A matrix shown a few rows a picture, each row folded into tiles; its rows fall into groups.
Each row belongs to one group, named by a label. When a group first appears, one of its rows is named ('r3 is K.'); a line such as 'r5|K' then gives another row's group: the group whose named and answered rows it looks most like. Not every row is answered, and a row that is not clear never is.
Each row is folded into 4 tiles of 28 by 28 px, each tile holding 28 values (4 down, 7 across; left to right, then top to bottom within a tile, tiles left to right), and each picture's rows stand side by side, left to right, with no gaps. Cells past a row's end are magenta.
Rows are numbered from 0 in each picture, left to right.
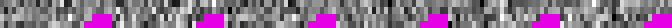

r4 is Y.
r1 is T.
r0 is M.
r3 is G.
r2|M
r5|G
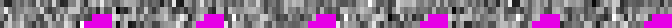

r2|G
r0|T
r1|M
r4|M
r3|G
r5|Y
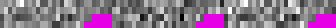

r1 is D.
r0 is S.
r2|S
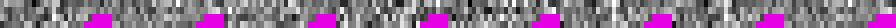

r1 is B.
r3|T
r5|Y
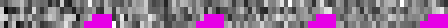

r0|M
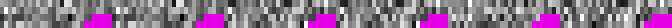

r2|T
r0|S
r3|T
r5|T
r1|S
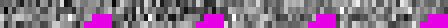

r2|G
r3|S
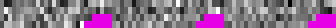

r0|T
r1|B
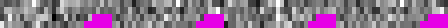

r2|Y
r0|G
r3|B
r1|B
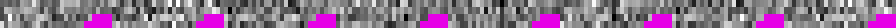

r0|G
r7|B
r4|G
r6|M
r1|B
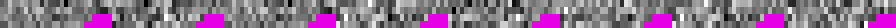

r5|S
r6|G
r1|Y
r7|T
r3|G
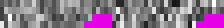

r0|G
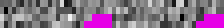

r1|S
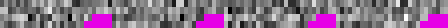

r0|D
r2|M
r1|S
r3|M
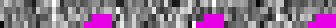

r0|Y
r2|Y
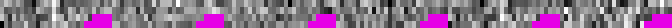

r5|T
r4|Y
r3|G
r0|Y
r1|B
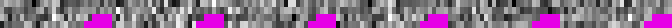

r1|T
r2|S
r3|Y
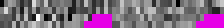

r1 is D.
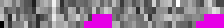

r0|Y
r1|B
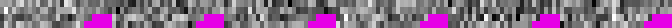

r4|D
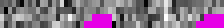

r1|Y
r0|M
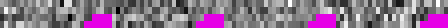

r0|S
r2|B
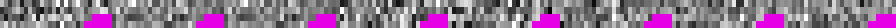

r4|M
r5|Y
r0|B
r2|S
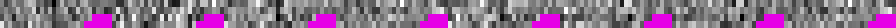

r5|S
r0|G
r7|B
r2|G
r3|B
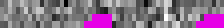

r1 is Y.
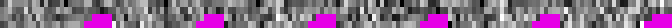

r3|D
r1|G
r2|Y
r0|D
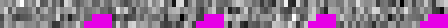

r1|S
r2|M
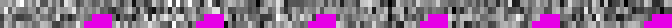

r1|B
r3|G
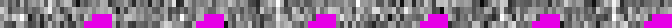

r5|Y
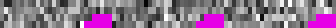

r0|T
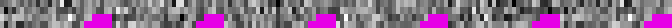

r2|G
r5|M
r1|S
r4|D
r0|M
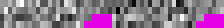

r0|S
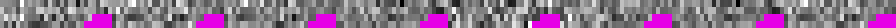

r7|S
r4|T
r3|D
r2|S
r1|S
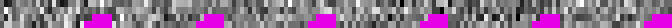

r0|T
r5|S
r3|D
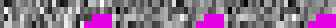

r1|M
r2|M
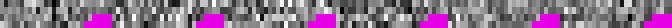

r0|G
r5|S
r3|M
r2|B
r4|G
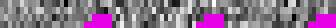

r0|D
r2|S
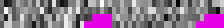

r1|D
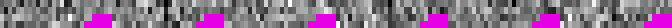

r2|B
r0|M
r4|D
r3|G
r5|G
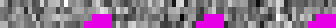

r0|B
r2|Y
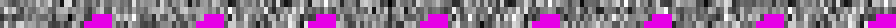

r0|S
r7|T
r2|T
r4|T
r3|G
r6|Y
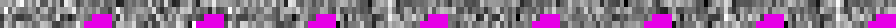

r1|T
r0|S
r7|Y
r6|Y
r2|S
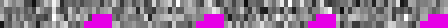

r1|B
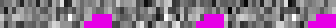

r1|Y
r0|M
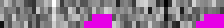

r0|Y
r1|G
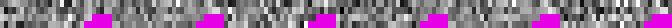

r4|B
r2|T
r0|M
